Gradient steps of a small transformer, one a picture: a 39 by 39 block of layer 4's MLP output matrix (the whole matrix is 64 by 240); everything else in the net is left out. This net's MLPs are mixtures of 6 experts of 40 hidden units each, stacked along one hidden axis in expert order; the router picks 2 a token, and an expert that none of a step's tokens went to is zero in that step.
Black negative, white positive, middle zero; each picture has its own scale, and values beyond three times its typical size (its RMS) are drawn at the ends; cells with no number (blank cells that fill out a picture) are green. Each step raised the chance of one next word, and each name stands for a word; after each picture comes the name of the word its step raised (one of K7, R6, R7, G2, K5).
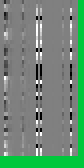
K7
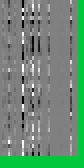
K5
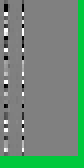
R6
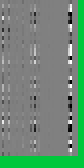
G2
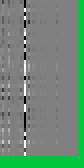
K5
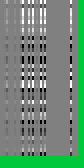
R6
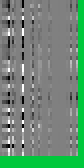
K5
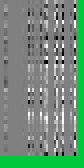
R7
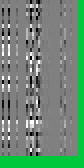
G2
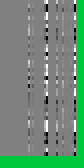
R6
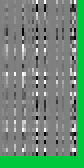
R6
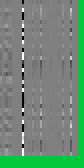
K7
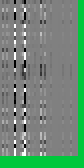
K7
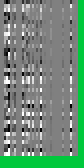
K7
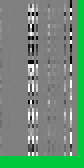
R7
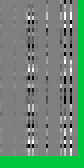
K5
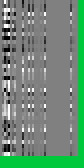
R7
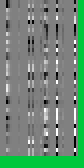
K5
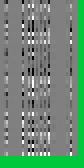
K7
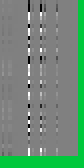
R6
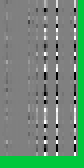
K5
